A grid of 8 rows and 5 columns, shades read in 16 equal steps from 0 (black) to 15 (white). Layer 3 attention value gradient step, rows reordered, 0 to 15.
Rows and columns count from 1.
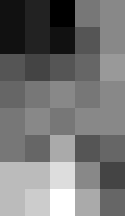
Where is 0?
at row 1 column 3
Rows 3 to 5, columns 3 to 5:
5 6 9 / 8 7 8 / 7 8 8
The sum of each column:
49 52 59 56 57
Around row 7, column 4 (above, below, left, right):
5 10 13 4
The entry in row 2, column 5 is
8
